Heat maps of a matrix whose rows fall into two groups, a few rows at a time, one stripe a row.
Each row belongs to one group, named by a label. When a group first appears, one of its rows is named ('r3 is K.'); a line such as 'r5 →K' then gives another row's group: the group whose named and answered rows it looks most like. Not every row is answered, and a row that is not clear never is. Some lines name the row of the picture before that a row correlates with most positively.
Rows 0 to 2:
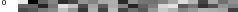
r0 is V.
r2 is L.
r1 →L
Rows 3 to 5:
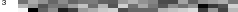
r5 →V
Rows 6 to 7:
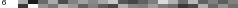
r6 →V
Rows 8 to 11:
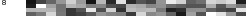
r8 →L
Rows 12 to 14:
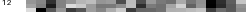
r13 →L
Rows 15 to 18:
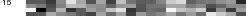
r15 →L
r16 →L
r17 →V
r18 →L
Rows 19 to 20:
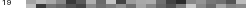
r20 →V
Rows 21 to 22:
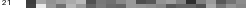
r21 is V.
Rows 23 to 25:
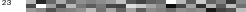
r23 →V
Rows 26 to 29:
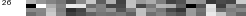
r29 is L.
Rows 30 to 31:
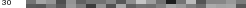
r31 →L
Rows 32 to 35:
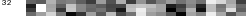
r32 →L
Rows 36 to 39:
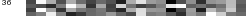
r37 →L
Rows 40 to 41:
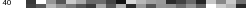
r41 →L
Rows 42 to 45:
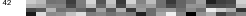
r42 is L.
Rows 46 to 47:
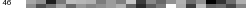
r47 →V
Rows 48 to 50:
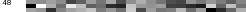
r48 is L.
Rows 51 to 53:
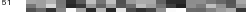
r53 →L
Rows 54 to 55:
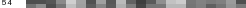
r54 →L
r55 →L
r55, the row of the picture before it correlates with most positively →53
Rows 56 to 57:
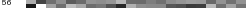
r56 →V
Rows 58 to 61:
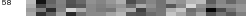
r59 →V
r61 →V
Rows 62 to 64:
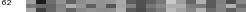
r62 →V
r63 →L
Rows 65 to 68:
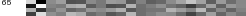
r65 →V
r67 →V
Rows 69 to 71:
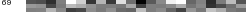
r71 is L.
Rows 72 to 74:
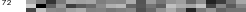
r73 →V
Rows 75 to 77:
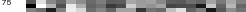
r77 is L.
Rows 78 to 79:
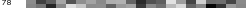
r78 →V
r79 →L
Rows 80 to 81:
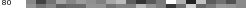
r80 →V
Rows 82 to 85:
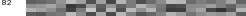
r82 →L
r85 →L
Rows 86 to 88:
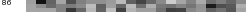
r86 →V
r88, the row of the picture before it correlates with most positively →84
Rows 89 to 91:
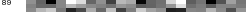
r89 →L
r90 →L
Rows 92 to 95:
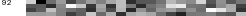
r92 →V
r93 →L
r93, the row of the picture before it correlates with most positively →89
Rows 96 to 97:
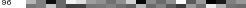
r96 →L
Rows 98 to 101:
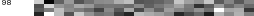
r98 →V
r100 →L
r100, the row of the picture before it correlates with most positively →97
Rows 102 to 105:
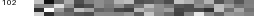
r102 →V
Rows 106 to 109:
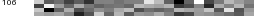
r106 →V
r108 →V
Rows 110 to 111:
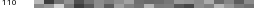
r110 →V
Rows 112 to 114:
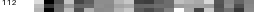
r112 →V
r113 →V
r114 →V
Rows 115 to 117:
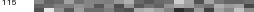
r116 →L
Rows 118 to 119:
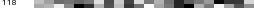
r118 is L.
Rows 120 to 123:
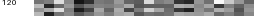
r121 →V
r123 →V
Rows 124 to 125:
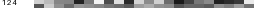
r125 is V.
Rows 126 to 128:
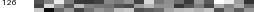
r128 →V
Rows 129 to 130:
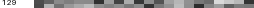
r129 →L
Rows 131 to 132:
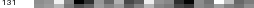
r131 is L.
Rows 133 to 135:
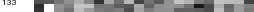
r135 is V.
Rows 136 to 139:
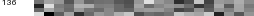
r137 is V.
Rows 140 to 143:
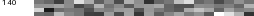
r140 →L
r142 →V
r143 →L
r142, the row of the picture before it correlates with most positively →139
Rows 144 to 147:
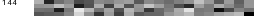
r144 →V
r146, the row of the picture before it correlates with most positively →140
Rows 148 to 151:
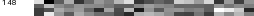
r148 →V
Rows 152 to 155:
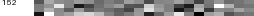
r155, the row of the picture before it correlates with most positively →149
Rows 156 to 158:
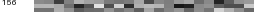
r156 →L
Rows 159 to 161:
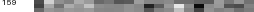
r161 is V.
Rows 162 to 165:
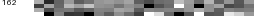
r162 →V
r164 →V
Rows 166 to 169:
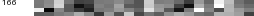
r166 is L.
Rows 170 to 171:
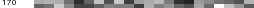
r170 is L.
